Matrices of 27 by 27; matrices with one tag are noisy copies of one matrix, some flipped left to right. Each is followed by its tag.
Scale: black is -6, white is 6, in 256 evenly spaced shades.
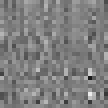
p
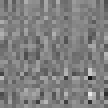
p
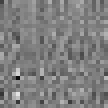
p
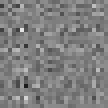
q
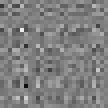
q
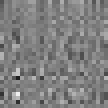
p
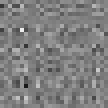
q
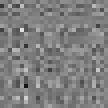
q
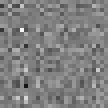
q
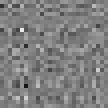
q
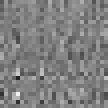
p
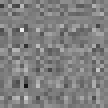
q
